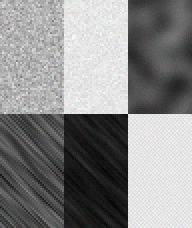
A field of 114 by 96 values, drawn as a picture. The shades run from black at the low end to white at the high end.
The table splits into 2 rows of 3 panels. Panel 1,1: high, fine-grained. Panel 1,2: very high, fine-grained, faint in contrast. Panel 1,3: low, smooth. Panel 2,1: low, slanting down to the right. Panel 2,2: very low, slanting down to the right, faint in contrast. Panel 2,3: very high, checkered, faint in contrast.
